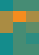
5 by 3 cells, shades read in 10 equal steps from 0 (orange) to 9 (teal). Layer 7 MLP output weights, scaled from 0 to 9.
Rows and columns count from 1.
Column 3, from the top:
7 3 6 8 7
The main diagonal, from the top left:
9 0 6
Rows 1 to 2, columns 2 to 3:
7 7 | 0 3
